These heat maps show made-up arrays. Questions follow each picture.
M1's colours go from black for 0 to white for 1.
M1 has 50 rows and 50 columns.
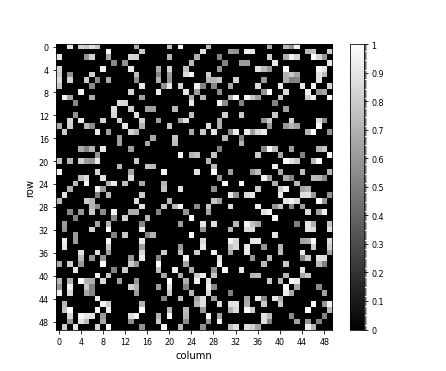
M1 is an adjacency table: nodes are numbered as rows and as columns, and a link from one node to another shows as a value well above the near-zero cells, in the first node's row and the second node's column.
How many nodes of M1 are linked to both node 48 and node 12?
0
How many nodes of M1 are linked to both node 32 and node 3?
2
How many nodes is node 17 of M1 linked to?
4
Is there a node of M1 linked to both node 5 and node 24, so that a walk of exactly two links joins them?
yes
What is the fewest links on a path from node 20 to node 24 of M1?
2
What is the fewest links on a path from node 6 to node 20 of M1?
1
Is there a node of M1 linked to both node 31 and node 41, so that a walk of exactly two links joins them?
yes
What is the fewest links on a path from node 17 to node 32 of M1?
4
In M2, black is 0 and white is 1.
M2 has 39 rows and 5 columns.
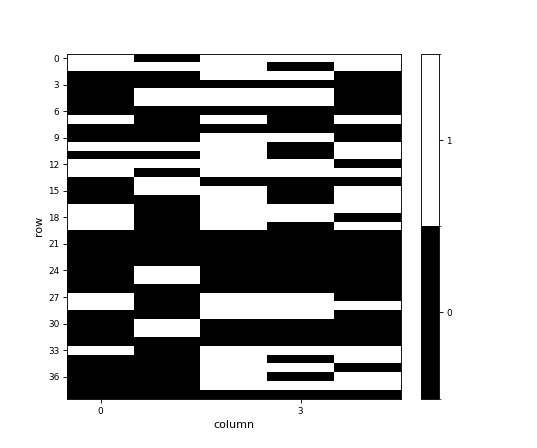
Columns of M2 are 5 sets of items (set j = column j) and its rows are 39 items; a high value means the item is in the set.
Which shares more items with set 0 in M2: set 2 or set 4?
set 2
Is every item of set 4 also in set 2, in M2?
yes
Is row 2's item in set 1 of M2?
no
